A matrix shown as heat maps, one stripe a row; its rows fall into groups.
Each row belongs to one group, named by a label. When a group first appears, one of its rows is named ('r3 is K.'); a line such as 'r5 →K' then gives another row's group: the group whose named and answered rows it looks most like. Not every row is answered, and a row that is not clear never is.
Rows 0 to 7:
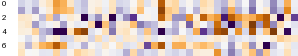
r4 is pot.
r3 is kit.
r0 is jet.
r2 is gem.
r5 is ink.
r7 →kit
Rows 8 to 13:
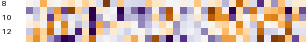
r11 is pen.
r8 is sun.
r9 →gem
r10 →gem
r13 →pot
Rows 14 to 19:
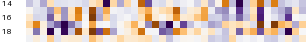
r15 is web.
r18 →web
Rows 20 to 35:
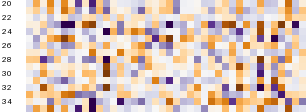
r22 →ink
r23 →pot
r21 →pen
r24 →kit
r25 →jet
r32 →sun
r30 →sun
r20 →pen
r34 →gem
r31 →pot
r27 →ink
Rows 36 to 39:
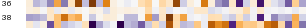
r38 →jet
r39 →gem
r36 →web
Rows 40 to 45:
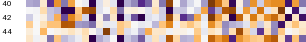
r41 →pot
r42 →gem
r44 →sun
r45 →gem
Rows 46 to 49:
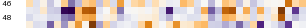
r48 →pot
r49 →web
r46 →ink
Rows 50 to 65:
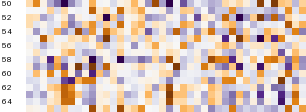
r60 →pen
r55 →sun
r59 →web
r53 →ink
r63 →jet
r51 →ink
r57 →jet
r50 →pot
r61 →pot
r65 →ink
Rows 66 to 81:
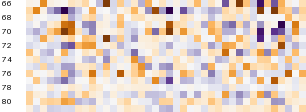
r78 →ink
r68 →ink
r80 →jet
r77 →pot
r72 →pot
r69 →jet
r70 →jet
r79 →kit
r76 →ink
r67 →pot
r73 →kit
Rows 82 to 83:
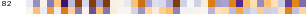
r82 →web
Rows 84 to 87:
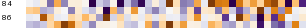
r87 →jet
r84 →gem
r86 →sun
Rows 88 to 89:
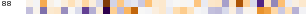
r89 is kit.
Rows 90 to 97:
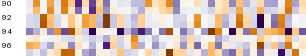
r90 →pen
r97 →jet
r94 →gem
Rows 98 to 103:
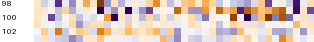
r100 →kit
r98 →web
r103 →pot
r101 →ink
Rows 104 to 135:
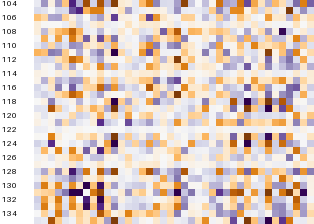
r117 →jet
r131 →pot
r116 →web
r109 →pen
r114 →ink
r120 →ink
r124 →kit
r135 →sun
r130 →pen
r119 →sun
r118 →kit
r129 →pot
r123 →sun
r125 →pen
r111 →kit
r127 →ink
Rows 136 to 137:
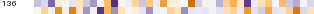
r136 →kit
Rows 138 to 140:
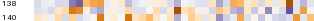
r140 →ink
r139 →jet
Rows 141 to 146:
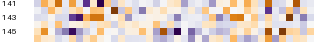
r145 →pot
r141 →pen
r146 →kit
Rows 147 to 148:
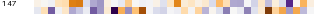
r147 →jet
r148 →kit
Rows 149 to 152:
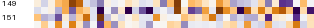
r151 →web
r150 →gem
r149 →jet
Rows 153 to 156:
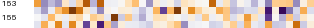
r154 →jet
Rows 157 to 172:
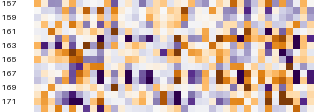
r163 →web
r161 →sun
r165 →jet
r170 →pot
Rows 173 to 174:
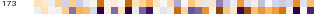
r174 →gem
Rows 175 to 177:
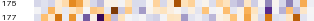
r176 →sun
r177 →pen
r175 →jet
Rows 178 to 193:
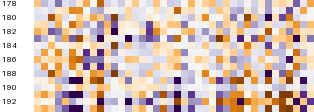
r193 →pot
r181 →pen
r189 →pot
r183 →gem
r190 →ink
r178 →web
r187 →pen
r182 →kit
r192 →gem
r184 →sun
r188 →sun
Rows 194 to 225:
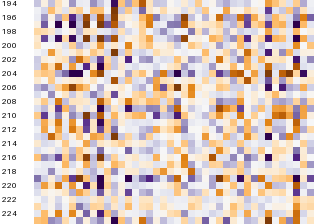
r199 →web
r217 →web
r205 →sun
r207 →kit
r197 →web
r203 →pen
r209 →gem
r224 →pen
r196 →web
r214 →web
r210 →web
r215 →gem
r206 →jet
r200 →ink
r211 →pen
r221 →gem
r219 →gem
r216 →web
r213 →sun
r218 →kit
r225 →kit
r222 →ink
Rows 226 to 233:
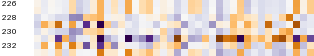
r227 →ink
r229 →pen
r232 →pen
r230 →pot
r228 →pot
